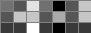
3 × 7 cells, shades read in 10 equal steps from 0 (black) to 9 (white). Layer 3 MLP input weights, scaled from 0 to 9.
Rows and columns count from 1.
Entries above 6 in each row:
2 3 1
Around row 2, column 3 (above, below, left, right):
8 9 7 3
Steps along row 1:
down up down down up up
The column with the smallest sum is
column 5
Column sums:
9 12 24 9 6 8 16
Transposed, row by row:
4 3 2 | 3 7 2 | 8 7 9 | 4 3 2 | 0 6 0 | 3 3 2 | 7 7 2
